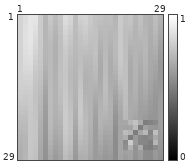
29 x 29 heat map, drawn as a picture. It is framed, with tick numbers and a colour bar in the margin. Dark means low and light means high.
Roughest part: bottom right. Mirror symmetry: none. Ninth with the lowest average: bottom right. Grain: streaks running down. Slope: up to the top left. Odd patch: rougher, in the bottom right.
